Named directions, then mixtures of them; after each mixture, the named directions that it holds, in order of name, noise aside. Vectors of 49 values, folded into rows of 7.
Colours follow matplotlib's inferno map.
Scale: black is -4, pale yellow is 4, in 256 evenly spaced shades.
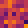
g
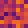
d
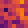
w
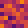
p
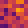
d, g, w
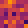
g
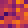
d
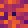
d, g, p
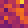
d, p, w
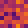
d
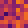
d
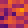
d, g, w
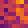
d, w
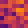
d, g, w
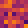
g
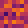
d, g, p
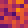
d, g, w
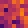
w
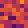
p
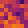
p, w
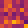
g, p, w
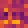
d, g, w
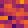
p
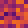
d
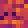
d, g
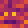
d, g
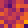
d, g, p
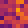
d, w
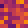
d, g, p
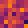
g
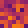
d, g, p
